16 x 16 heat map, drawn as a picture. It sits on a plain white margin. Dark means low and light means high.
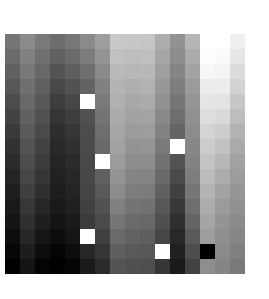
Lone odd cells: 6, 5 higher and 1 lower than their neighbours. Slope: up to the top right. Mirror symmetry: none. Ninth with the lowest average: bottom left. Grain: streaks running down.
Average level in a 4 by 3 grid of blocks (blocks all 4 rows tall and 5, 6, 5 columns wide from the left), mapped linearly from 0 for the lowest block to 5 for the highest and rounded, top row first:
2 4 5 / 1 3 4 / 1 3 3 / 0 2 2
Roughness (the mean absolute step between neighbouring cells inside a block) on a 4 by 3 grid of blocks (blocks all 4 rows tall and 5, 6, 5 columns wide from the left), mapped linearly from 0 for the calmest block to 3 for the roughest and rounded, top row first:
001
012
011
032
